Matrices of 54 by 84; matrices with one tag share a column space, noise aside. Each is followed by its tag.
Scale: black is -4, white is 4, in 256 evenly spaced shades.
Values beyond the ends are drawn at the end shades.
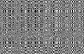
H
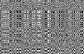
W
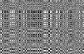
W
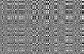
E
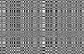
H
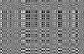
W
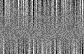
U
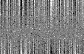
U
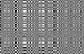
H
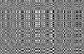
W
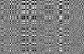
E
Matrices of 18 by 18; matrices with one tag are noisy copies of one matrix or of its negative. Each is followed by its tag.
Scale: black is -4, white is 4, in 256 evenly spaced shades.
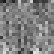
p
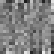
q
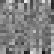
q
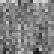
p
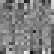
q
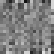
q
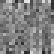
q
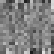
q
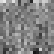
p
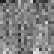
p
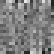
q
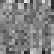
q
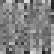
q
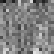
p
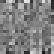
q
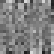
q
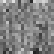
p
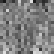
p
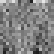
p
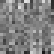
q
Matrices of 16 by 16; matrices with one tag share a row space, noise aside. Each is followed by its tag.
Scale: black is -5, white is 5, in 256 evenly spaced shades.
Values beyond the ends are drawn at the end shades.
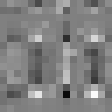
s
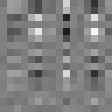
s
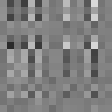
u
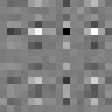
s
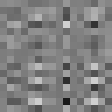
s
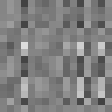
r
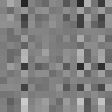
r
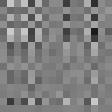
u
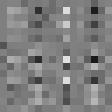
s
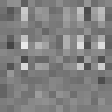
r
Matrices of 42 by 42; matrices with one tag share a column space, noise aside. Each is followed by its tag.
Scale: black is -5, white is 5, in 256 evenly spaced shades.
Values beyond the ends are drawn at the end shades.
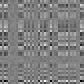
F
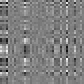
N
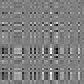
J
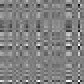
F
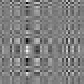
N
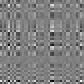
F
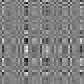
N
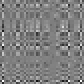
F
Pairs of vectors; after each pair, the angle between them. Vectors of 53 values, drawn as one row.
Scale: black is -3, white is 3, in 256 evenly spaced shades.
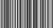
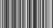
partly aligned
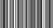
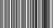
partly opposed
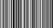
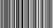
orthogonal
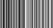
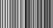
nearly opposite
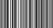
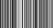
partly aligned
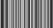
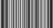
nearly parallel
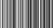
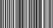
orthogonal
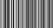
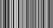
nearly parallel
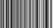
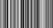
orthogonal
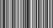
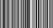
nearly parallel
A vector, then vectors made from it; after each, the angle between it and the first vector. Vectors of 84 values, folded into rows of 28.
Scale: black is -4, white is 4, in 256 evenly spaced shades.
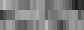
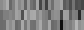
partly aligned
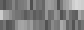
nearly opposite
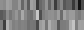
partly aligned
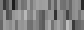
orthogonal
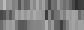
nearly parallel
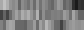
nearly parallel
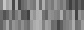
partly aligned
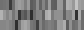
partly opposed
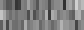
partly opposed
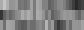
nearly parallel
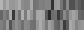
partly aligned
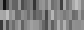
partly opposed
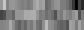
nearly parallel
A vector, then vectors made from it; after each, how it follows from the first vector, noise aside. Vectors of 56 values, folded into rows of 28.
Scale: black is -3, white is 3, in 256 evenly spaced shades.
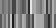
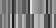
copied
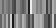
copied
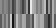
copied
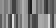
sign-scrambled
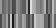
copied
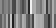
copied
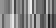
sign-scrambled
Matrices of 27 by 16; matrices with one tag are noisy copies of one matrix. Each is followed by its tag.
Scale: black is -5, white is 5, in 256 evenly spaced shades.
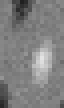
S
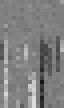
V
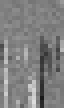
V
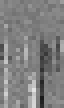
V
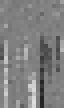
V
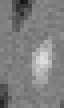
S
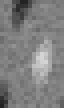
S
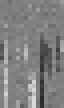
V
